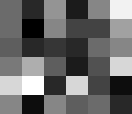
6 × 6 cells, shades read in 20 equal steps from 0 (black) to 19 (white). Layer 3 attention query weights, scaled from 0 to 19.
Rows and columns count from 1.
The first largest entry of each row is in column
6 6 6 6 2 1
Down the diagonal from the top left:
8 0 4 2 5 3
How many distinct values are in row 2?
5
